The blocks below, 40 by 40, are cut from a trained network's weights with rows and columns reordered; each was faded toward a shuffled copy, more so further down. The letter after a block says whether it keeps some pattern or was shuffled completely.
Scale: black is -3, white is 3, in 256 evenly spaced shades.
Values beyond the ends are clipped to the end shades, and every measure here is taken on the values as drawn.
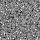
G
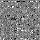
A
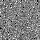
G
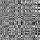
A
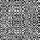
A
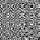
A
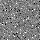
G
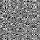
A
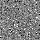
G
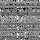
A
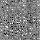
A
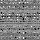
A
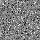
G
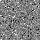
G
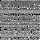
A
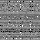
A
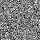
G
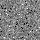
G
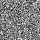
G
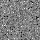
G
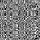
A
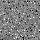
G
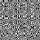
A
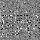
A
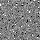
G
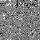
A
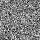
G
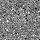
G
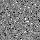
G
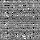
A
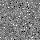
G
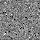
G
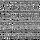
A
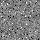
G
